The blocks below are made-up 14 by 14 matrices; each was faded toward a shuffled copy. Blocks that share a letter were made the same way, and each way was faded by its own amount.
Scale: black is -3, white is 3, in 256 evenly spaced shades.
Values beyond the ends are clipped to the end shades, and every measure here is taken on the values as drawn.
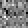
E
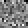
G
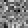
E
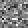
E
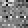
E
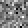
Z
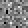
Z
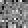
E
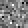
Z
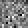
Z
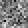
G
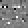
E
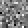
Z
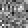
G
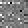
E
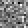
Z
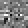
E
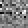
E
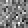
G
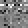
E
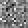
G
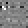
E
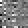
E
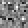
E
